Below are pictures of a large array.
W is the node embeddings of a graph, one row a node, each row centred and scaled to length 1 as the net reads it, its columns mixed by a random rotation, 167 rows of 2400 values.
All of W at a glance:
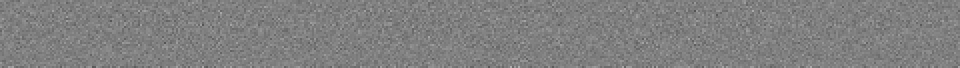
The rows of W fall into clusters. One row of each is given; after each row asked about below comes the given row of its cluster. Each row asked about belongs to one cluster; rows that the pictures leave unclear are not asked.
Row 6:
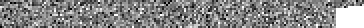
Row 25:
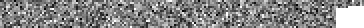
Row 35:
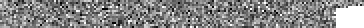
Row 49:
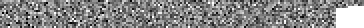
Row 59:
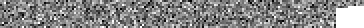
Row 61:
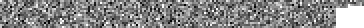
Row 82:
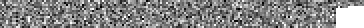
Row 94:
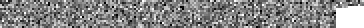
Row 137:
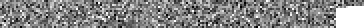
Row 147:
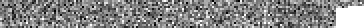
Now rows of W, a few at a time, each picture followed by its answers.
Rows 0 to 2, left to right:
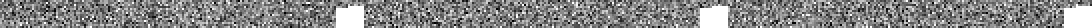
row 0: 147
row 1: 49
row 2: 61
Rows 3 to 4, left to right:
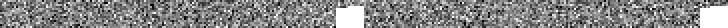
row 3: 59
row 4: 137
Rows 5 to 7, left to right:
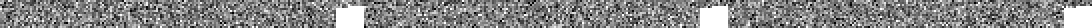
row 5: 61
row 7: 82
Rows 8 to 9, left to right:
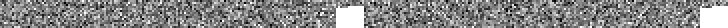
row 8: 82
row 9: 59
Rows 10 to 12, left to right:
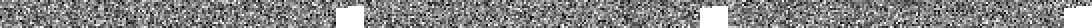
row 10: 94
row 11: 82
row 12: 35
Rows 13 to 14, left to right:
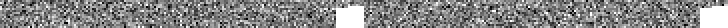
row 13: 61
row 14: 25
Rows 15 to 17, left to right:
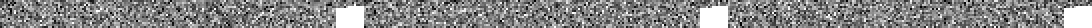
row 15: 6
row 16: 6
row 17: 137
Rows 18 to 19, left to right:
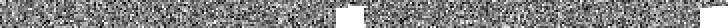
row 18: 61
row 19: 94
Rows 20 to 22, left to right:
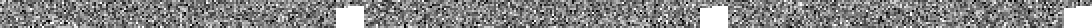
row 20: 61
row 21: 35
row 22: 25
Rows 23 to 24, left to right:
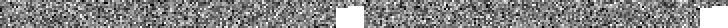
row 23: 59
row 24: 82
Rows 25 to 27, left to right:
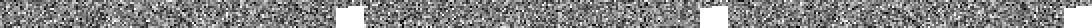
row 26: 94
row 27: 25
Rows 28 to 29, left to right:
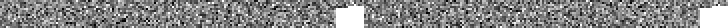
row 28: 49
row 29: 49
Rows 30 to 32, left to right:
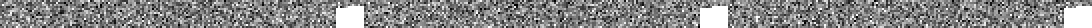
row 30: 82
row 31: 59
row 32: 82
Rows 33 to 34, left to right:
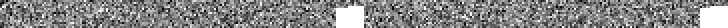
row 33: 6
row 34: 137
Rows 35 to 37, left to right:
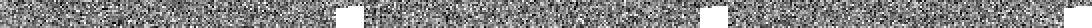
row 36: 6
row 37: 59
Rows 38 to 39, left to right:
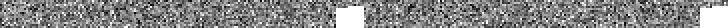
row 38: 59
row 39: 147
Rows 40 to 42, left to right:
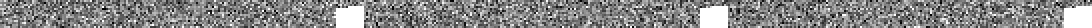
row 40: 35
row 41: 137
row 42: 6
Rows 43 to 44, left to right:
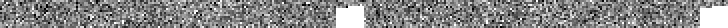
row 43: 147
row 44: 147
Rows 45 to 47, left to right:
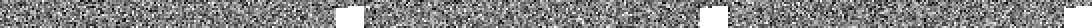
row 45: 49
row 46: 6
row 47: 59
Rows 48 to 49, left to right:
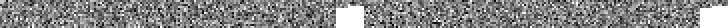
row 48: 61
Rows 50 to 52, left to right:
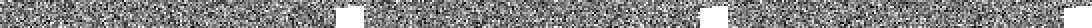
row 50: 61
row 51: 35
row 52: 35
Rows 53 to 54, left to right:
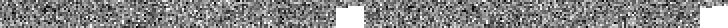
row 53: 147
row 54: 147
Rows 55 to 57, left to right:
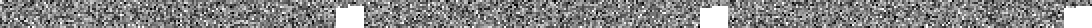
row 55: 61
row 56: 59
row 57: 82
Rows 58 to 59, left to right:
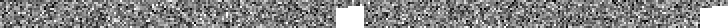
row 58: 25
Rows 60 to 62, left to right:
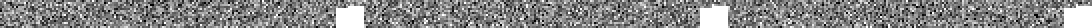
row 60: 59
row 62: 61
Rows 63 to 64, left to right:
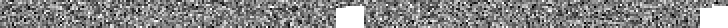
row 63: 137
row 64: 61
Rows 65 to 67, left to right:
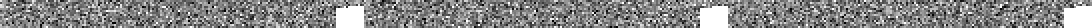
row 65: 35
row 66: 35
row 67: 49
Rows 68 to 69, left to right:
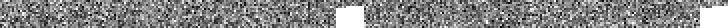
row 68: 137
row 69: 147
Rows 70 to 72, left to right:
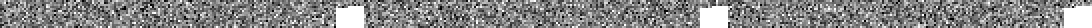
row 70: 59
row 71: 25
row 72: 6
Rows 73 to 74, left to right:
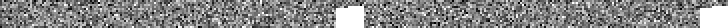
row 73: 6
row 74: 49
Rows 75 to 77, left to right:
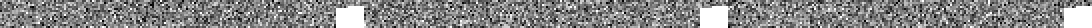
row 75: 59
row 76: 94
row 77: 6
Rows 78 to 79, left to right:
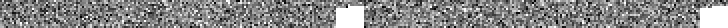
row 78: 147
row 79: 6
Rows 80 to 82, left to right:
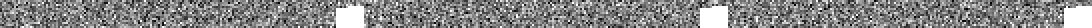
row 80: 59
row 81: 49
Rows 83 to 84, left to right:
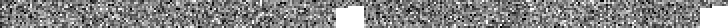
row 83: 6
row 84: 147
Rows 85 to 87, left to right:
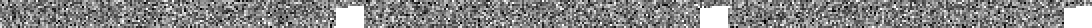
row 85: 147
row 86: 82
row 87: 94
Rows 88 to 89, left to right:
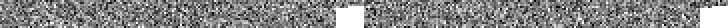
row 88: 61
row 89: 6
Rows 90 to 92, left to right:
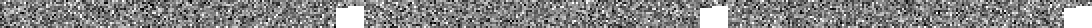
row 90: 59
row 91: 49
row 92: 35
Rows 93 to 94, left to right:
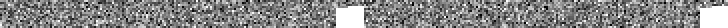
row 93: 94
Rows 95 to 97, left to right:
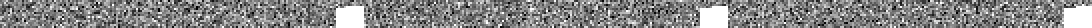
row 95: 137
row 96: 147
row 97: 49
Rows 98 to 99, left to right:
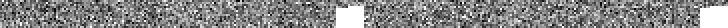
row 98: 147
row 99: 137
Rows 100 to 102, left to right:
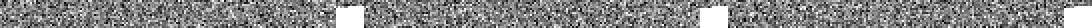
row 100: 82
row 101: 6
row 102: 137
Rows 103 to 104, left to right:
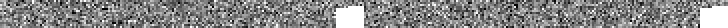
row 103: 35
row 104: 59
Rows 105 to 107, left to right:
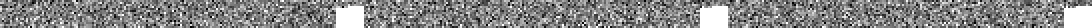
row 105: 61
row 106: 82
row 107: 82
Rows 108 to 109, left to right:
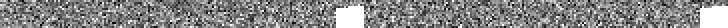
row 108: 35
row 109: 82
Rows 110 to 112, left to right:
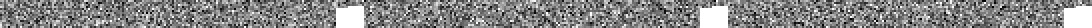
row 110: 94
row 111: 25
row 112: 49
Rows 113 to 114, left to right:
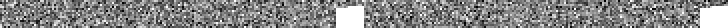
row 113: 94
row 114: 137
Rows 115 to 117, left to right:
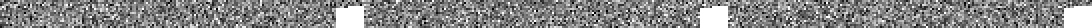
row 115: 6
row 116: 35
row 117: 137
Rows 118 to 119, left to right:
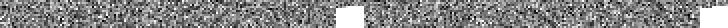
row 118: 137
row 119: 25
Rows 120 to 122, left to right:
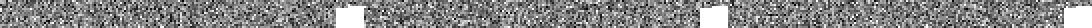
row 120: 61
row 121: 94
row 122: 82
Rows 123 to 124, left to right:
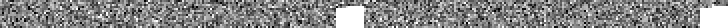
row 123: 137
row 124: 61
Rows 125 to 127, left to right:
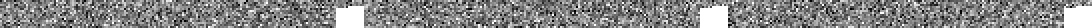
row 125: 25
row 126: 35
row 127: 59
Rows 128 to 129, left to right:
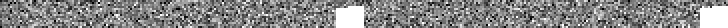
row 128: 6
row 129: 82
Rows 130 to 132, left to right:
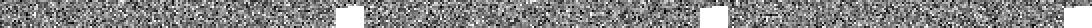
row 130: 49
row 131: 25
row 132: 82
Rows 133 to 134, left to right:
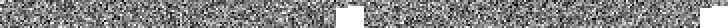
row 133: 61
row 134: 59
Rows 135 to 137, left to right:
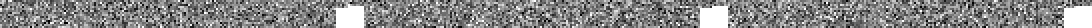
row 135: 61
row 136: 25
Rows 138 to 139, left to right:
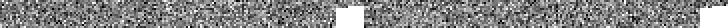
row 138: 147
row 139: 6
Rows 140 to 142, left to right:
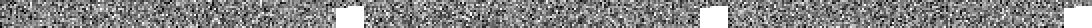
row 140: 6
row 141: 137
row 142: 59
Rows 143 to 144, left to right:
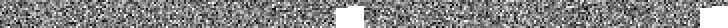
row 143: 49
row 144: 94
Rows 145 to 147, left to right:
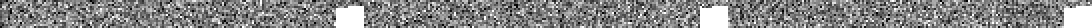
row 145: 6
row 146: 59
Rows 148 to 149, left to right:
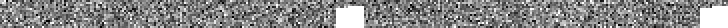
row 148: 61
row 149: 147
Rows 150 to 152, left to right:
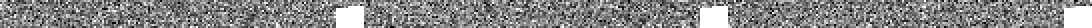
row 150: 35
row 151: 82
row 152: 94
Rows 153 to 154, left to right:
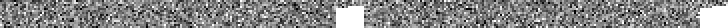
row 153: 25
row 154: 35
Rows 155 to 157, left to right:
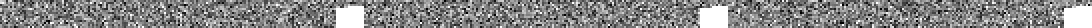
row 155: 61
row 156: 49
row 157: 35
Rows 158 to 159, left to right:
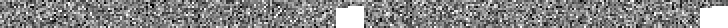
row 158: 59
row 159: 137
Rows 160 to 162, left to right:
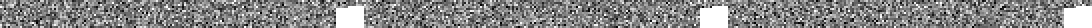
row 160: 94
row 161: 35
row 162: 49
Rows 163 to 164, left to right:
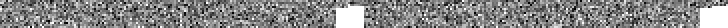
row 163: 61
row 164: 6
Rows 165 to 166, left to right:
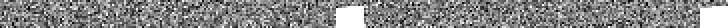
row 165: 137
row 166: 94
